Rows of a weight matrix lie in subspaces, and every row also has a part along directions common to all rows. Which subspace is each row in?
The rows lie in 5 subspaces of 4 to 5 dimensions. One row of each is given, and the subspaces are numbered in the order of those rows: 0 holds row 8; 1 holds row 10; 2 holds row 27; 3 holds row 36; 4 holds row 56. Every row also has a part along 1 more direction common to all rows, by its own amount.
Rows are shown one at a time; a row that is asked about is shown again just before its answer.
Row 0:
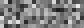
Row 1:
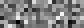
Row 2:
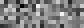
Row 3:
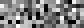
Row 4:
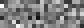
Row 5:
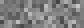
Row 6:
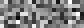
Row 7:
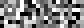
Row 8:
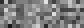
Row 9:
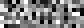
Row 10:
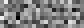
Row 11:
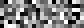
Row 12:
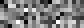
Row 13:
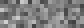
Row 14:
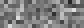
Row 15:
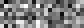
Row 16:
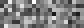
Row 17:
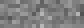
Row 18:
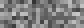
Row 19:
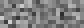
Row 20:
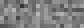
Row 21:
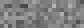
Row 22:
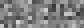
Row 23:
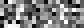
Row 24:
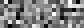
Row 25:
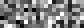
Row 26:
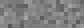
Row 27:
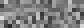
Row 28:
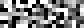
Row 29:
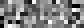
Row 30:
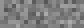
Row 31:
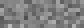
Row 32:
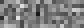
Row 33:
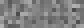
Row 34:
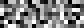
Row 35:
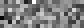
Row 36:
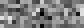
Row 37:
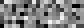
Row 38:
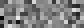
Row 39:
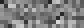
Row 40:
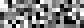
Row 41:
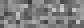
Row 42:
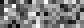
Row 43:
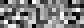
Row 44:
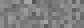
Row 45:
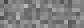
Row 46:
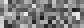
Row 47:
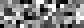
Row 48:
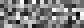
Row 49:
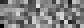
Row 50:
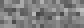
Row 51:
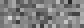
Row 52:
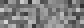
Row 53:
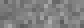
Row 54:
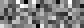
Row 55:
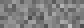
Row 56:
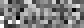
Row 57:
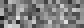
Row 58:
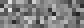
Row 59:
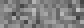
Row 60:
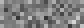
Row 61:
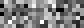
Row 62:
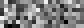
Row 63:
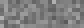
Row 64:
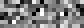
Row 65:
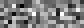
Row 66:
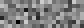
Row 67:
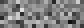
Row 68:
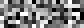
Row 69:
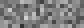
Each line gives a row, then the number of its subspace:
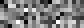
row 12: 2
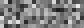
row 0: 4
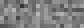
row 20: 3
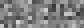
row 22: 1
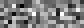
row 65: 4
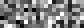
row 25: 2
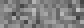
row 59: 4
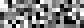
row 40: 2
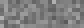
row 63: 0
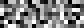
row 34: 4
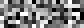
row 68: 3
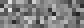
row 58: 4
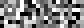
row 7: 2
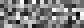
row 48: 3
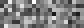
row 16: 4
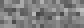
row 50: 3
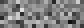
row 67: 0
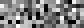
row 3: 2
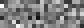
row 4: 2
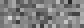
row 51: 3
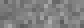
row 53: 2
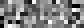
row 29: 1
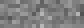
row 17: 3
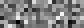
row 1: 2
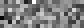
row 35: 3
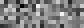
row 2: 3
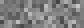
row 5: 2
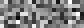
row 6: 3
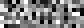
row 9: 4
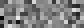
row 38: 1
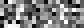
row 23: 0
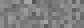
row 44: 0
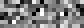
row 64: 3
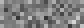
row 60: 0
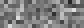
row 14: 0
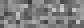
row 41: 1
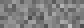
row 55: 0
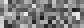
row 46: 2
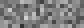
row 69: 1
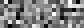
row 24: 0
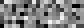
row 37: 1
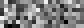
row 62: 0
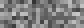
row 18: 4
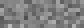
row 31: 1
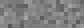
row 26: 1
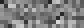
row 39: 2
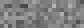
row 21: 1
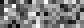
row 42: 0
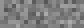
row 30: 0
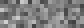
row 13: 4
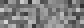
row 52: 4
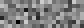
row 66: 2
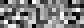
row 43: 4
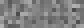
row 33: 1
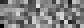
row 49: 3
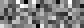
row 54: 3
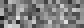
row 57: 0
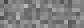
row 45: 1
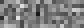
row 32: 3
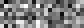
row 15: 1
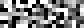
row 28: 4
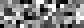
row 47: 1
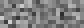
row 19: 4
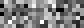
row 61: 4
